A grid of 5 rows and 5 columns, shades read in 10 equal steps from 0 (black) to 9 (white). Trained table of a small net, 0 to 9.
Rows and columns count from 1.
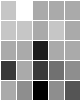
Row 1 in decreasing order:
9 7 6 6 6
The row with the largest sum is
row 1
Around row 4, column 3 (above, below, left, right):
1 0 6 4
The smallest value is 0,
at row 5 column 3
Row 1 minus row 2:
0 2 0 -1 0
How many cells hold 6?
11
